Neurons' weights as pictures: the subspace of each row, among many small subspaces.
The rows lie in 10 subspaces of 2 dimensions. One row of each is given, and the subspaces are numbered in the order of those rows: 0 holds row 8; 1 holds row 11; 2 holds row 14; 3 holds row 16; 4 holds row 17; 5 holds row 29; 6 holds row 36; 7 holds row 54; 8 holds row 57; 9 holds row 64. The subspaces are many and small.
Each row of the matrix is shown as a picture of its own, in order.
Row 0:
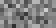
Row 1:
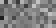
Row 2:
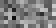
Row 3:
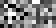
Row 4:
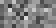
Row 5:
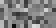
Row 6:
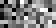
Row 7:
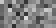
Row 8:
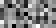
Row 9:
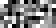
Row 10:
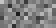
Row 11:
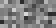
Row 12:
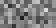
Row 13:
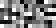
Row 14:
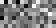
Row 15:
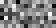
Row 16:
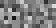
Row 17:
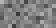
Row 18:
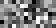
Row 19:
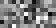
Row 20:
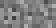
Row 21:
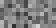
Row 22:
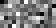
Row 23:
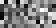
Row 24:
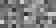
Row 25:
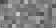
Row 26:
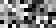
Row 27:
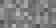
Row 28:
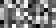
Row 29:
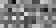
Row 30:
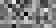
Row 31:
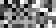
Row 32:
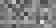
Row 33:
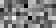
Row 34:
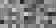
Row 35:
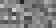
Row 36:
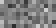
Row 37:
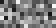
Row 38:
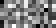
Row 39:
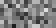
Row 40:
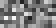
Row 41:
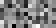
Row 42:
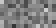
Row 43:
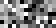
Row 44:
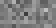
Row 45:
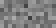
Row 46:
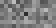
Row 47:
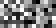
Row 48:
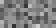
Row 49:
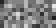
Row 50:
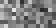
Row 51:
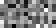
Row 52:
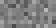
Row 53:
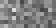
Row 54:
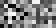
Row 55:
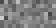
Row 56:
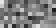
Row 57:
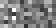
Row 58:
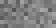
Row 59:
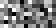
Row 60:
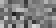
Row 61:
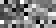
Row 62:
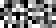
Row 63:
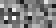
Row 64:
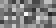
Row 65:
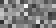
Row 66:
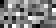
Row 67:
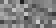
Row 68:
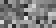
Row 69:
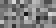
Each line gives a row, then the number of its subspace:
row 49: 6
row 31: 2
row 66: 5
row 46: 5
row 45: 9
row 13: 1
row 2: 2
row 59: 8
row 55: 2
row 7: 4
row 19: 9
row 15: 2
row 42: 6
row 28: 0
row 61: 3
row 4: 4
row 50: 8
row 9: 4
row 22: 4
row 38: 6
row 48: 0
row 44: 5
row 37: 2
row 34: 1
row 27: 0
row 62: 0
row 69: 9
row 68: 1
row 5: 7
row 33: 9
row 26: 1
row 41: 0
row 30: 5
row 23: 8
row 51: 6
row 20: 3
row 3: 7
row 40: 9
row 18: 9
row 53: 8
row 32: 5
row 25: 4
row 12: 7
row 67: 3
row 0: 7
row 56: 5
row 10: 4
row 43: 1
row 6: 8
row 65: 3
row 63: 3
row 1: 2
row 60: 7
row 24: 1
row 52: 6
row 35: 3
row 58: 8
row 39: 7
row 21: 0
